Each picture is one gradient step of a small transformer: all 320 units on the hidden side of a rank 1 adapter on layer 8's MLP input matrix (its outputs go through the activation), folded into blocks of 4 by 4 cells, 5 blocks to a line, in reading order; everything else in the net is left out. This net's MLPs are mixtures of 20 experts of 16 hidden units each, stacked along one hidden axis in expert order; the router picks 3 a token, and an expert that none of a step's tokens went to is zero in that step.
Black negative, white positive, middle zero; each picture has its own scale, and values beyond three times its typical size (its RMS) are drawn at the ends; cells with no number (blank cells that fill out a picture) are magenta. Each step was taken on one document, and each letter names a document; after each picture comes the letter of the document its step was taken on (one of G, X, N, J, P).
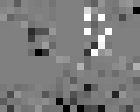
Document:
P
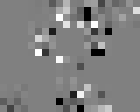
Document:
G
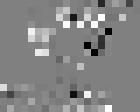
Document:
G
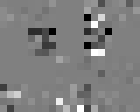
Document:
P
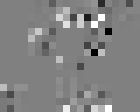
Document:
G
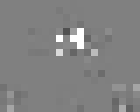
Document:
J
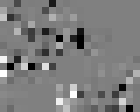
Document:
J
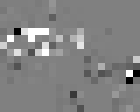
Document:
J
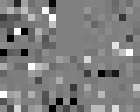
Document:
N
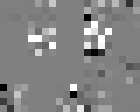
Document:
P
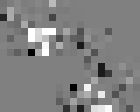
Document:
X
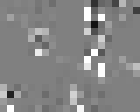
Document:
P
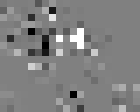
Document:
J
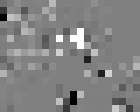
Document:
J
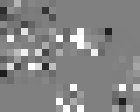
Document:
J
